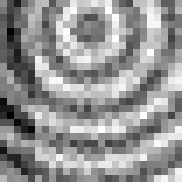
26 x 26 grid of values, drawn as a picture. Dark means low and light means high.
A vertical seam about 20% of the way across splits the table, and the right part is higher. No single row or column stands out from its neighbours. Concentric rings centre on the top middle.
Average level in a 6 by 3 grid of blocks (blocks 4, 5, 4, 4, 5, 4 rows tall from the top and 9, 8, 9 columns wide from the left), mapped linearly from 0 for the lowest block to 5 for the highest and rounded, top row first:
153 / 053 / 234 / 023 / 133 / 043
